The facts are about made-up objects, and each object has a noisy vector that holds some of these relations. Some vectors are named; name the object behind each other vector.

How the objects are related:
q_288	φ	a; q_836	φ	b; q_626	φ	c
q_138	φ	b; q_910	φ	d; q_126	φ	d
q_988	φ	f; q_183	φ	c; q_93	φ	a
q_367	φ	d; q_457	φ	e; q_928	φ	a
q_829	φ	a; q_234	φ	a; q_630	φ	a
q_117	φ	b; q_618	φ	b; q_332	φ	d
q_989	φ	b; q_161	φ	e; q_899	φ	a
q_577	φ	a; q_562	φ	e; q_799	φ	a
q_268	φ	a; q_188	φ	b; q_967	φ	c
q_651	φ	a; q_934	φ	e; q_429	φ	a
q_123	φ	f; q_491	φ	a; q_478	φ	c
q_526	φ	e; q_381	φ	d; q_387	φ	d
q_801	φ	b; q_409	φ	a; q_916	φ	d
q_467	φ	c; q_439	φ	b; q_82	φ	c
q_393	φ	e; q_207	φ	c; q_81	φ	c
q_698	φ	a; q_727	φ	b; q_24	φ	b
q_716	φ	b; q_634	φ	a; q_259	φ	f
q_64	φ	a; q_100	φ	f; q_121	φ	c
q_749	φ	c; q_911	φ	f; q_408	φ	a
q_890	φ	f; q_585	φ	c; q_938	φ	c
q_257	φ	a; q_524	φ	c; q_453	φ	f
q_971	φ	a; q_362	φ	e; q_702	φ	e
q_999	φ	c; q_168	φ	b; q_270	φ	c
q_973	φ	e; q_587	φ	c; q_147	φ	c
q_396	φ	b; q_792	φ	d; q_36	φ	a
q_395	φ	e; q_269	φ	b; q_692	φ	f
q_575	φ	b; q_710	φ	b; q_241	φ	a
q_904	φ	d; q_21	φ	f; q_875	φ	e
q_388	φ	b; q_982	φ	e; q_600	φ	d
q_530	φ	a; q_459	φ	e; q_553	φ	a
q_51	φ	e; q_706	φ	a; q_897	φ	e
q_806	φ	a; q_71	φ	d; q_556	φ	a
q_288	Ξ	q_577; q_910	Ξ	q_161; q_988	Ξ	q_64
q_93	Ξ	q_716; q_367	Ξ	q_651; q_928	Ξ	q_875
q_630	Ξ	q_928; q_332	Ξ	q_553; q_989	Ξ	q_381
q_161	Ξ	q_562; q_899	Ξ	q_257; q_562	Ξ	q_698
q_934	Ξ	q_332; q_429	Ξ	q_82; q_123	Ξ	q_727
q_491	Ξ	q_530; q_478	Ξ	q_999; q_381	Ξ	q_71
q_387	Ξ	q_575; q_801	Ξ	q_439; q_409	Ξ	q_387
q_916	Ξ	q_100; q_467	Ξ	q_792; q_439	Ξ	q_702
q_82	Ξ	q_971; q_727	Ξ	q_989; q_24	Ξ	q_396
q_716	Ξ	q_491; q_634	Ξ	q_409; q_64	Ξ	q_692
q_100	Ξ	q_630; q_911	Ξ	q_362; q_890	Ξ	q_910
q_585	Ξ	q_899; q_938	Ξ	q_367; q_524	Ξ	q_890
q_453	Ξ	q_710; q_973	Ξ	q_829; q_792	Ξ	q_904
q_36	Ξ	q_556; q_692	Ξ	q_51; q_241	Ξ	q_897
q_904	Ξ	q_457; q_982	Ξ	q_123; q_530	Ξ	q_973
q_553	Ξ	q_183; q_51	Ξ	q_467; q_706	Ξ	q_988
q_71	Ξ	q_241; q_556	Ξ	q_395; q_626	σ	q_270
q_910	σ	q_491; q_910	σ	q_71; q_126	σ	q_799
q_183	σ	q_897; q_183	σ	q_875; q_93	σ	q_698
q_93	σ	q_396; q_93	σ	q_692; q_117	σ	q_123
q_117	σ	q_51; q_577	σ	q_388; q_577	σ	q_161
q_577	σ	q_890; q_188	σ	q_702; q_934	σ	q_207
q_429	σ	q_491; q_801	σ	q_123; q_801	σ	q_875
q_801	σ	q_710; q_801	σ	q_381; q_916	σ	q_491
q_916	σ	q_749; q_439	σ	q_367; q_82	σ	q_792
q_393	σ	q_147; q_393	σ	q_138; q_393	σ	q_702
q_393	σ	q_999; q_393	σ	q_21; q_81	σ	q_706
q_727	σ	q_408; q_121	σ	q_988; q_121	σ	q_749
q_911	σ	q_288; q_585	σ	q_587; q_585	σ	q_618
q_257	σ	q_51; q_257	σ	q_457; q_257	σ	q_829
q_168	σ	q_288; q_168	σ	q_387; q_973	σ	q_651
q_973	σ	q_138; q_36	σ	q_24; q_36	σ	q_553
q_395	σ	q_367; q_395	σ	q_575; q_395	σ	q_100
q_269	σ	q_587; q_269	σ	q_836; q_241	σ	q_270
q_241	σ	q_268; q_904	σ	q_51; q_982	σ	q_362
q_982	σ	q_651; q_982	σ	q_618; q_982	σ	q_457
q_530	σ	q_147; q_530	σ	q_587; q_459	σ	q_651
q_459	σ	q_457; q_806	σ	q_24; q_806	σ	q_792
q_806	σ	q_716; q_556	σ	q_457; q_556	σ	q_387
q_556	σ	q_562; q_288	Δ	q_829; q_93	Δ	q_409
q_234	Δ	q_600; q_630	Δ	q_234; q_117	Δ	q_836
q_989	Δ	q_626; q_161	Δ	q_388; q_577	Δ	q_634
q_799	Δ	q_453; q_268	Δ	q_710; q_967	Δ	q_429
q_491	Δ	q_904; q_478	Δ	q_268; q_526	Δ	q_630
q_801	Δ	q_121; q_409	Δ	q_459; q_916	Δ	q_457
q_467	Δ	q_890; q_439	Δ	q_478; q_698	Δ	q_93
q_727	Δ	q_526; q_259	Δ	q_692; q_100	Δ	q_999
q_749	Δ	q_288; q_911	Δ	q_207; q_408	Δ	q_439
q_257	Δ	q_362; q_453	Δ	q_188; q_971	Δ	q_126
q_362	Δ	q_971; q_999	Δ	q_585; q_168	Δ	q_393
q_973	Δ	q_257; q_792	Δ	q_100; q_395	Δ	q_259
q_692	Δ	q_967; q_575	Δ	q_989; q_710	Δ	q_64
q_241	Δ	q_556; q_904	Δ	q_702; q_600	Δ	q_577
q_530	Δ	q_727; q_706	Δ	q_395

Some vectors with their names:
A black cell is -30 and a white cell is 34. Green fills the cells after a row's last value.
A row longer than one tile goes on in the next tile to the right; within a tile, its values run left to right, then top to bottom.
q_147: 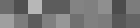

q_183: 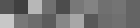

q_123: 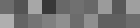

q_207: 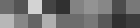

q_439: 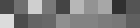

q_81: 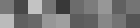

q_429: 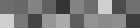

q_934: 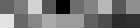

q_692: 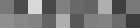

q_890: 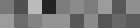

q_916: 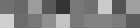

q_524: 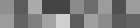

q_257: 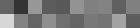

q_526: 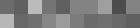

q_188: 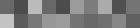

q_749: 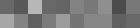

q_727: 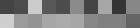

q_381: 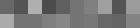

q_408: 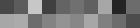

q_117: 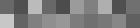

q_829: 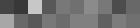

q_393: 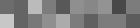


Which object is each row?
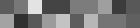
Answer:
q_634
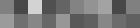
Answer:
q_792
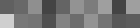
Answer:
q_100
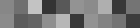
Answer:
q_288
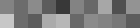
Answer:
q_585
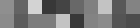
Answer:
q_706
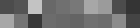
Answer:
q_651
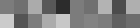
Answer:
q_982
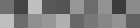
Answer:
q_910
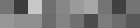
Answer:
q_457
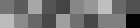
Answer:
q_556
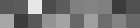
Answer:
q_409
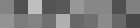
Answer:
q_467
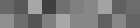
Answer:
q_268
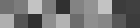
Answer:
q_938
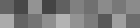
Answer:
q_241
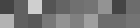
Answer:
q_491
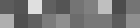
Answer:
q_716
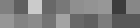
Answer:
q_51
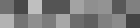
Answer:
q_904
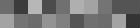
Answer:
q_577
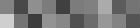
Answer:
q_82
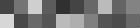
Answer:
q_453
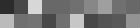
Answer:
q_710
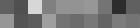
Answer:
q_362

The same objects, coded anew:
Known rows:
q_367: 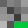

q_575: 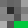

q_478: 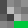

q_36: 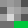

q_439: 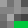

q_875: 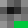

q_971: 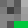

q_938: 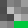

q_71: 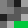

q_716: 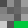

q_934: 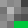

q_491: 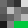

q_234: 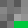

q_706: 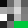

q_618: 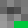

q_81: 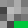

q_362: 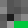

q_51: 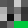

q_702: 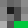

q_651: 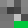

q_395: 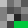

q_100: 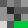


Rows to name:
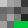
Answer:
q_973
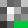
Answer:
q_429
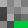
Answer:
q_183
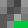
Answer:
q_829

